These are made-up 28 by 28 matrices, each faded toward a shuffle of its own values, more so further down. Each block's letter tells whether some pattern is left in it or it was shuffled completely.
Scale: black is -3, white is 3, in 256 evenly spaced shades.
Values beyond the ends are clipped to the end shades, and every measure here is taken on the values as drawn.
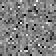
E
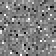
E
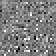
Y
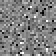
E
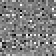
Y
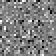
Y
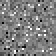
E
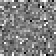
Y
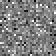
E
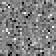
E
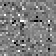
Y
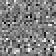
Y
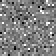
E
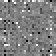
Y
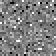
E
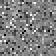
E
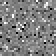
E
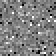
E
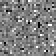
E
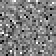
E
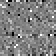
Y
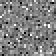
E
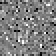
Y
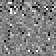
Y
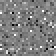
Y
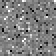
E
